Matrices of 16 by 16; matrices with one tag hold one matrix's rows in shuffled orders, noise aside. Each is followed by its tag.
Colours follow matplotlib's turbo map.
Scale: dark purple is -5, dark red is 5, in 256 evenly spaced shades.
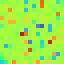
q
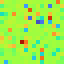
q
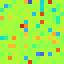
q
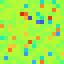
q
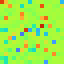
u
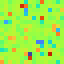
q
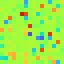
q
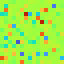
u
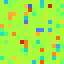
q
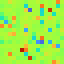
q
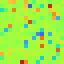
q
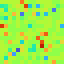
u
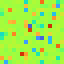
q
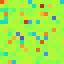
u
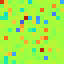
u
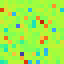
u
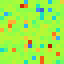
q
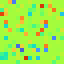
u
